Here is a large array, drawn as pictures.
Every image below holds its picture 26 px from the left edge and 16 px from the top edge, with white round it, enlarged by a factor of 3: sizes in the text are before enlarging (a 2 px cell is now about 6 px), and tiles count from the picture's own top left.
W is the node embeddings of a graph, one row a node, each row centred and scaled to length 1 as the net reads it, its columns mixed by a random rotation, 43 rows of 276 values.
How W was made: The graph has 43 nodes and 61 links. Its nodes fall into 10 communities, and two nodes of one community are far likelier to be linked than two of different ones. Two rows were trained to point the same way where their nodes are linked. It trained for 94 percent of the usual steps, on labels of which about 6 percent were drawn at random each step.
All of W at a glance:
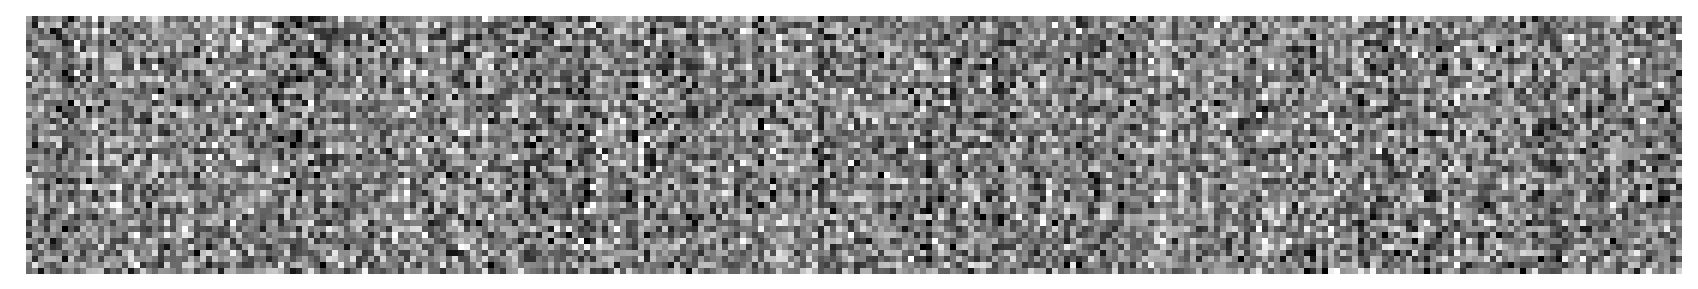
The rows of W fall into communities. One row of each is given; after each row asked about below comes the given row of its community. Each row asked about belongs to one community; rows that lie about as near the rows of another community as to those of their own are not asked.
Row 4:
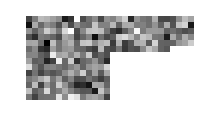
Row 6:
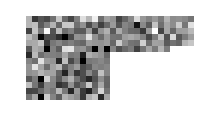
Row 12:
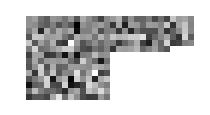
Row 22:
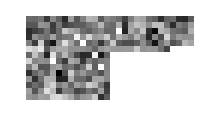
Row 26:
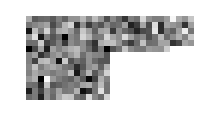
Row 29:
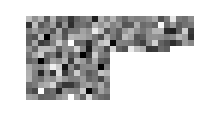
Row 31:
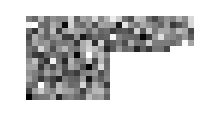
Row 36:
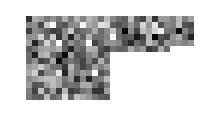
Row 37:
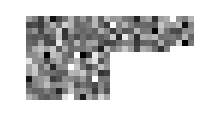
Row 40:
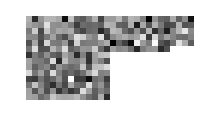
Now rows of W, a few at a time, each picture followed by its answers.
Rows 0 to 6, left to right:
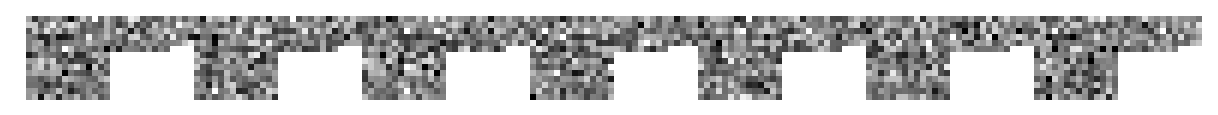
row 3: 31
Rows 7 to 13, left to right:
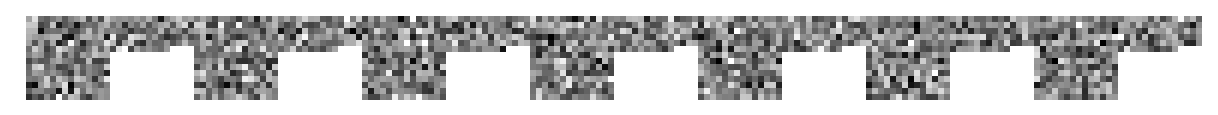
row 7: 12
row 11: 4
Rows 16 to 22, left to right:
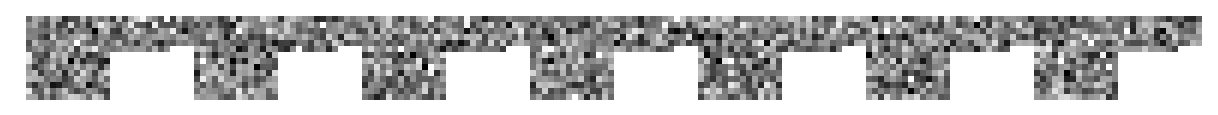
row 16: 22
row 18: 40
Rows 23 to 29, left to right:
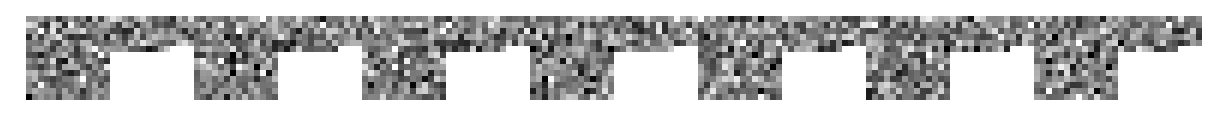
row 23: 31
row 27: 29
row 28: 6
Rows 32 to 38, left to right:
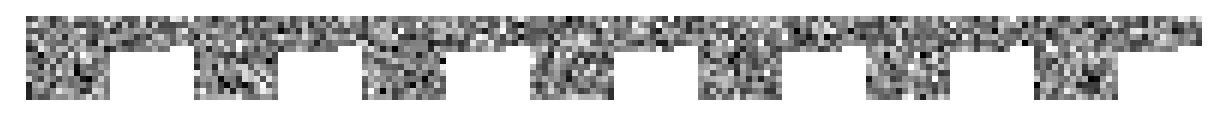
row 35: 22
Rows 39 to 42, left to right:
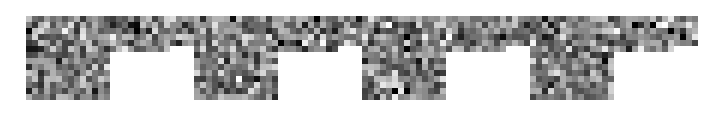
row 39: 26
